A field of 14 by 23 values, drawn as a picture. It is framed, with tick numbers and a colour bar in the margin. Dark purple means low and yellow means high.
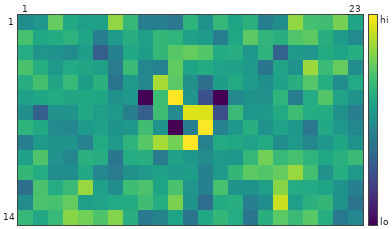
A few values lie far out on both sides of the bulk. In the centre lies a patch that is rougher than the rest. The centre is the roughest part. There is no seam. Neither half mirrors the other.
